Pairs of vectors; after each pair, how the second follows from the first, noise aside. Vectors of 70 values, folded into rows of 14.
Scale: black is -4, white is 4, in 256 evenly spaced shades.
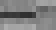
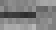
copied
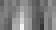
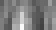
copied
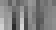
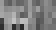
sign-scrambled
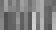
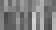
copied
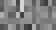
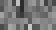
sign-scrambled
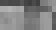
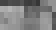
copied
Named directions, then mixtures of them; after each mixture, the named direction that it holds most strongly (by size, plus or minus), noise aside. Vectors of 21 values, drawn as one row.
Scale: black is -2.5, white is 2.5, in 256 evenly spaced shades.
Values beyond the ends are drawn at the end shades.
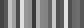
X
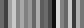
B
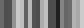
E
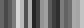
E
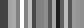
X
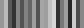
B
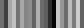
B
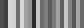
X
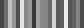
X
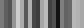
E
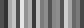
X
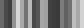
E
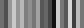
B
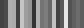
X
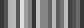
X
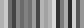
B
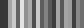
B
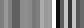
B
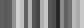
E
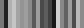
B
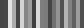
X
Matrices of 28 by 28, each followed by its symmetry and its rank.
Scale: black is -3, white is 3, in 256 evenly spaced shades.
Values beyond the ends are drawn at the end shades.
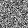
neither, full rank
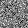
symmetric, full rank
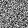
neither, full rank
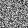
neither, full rank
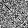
symmetric, full rank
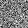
symmetric, full rank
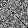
symmetric, full rank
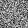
neither, full rank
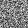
neither, full rank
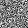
symmetric, full rank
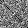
symmetric, full rank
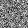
neither, full rank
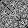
symmetric, full rank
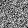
symmetric, full rank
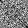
symmetric, full rank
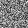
neither, full rank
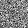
neither, full rank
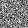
neither, full rank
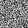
neither, full rank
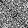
symmetric, full rank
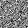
symmetric, full rank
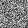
neither, full rank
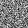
neither, full rank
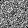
symmetric, full rank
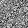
symmetric, full rank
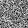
neither, full rank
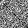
symmetric, full rank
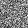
neither, full rank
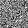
symmetric, full rank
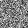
neither, full rank
